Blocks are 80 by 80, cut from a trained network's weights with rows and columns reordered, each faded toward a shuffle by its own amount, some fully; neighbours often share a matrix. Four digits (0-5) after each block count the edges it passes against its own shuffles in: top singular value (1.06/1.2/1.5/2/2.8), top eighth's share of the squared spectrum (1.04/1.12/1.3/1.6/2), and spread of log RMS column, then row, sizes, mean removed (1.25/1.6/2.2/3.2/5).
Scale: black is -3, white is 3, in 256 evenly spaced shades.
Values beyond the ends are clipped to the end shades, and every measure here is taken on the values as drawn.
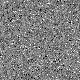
0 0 0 0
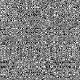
4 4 1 3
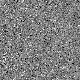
2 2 1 0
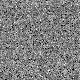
1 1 0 0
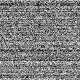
4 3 0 2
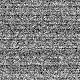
4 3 0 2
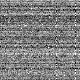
4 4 2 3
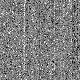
3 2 1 0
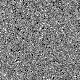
1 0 0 0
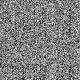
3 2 0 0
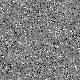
1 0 0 0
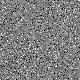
0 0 0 0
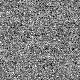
1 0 0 0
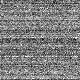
4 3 0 2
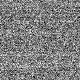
2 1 0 0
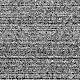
4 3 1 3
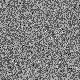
0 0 0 0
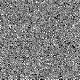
3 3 0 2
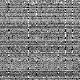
4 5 3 2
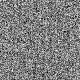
1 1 0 0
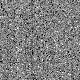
1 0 0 0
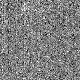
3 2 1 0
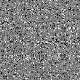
3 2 0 2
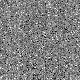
2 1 0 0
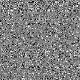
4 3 1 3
